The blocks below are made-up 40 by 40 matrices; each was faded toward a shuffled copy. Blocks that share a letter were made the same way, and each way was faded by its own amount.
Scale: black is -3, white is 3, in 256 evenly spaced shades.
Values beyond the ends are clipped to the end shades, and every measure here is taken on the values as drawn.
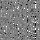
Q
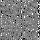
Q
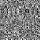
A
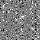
Q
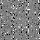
Q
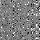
Q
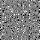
Q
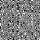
Q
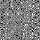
Q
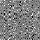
Q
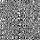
A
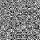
A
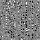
Q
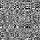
A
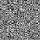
A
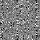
Q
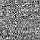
A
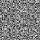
A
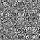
A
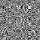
A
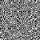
A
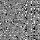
Q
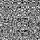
A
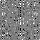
Q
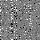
Q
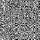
A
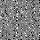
Q
